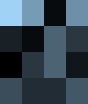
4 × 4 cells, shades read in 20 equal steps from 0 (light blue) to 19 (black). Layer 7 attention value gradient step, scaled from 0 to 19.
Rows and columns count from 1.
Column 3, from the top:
18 10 10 15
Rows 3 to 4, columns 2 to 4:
14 10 17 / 15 15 11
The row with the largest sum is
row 3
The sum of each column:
47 52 53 48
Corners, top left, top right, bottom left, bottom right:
0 6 12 11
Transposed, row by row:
0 16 19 12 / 5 18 14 15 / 18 10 10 15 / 6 14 17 11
